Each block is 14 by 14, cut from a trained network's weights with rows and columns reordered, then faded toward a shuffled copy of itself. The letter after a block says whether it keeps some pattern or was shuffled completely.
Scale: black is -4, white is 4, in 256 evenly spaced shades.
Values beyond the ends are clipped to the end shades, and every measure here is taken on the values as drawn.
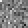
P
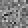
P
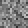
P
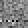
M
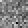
P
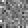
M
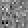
M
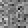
M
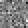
M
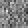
M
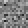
M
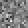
P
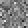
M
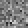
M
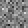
P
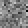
P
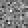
P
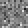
P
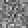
P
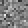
P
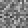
M
